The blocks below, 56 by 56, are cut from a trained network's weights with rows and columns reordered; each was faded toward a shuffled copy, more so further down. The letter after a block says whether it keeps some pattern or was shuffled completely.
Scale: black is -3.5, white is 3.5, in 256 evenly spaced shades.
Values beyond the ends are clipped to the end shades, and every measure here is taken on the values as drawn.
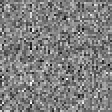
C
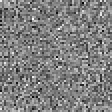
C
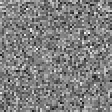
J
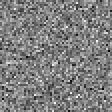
J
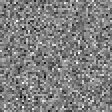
J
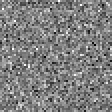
J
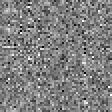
C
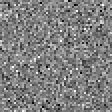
J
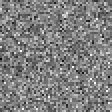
J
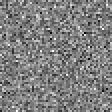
J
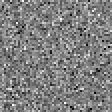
J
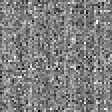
C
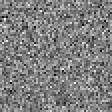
J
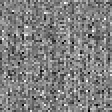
C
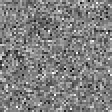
J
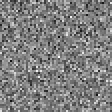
C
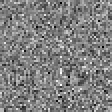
C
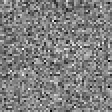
C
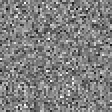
C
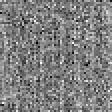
C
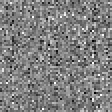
C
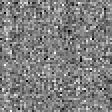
C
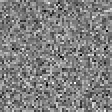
C
